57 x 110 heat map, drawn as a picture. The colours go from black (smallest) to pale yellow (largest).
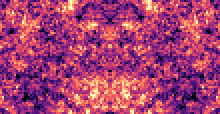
No single row or column stands out from its neighbours. The texture is blotchy. It is mirror symmetric from left to right. No overall slope runs across the table.
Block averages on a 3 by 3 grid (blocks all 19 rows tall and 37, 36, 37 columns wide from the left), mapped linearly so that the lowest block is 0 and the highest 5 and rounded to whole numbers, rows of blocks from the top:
2 1 2
1 1 1
0 5 0
